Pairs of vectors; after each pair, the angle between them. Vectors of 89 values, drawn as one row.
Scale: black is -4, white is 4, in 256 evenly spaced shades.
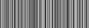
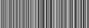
nearly opposite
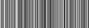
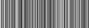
nearly parallel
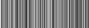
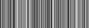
nearly opposite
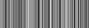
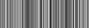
nearly opposite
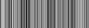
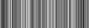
nearly opposite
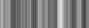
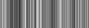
partly aligned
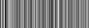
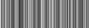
partly opposed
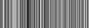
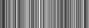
partly opposed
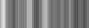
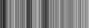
nearly opposite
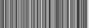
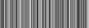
nearly parallel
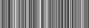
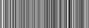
partly opposed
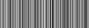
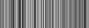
partly aligned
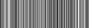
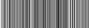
orthogonal
